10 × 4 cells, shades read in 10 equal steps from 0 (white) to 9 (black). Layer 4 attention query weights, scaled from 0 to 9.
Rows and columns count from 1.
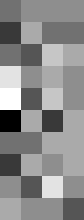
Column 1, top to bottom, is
5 7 5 1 0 9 5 7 4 3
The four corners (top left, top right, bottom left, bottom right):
5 4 3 6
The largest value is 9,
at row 6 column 1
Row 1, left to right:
5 4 4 4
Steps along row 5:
up down up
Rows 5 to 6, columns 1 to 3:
0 6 2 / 9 3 7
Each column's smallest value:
0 3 1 3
